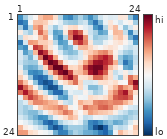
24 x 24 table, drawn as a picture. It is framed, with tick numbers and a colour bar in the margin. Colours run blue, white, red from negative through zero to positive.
No single row or column stands out from its neighbours. There is no overall slope. Streaks slant down to the right. Rings spread out from the top middle.
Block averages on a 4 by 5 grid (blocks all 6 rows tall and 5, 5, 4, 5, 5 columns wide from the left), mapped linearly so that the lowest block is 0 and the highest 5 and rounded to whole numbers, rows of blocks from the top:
1 1 3 0 1
1 4 2 5 0
3 0 2 2 4
1 1 1 0 1
